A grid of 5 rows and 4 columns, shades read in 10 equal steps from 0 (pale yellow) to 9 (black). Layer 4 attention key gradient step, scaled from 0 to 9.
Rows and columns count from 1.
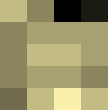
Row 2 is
4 3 3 3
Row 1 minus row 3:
-2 2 7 5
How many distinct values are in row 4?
2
